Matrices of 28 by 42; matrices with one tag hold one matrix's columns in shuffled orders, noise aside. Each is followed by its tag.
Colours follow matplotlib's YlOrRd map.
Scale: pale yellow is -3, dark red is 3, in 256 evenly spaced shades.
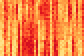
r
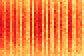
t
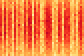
t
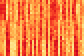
r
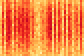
t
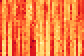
r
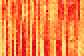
r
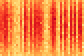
t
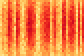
t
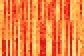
r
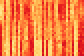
r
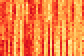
r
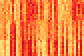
r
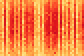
t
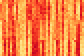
r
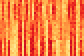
r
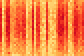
t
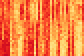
r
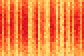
t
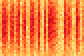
t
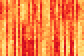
r
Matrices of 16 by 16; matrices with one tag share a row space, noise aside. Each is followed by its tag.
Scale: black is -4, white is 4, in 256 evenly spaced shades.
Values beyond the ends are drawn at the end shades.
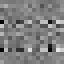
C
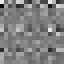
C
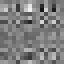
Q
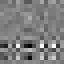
Q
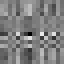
Q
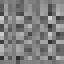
C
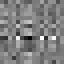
Q
